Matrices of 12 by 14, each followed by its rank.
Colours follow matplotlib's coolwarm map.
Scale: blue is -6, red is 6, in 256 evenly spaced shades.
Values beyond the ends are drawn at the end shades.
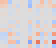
two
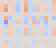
two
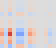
one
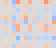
two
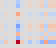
one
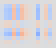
one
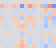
two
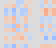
two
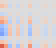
one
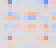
two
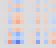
one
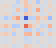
two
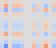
one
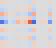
one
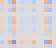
one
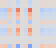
one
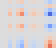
one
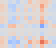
two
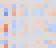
two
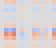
one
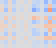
two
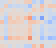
two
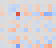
two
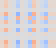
one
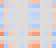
one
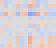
two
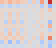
two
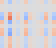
one
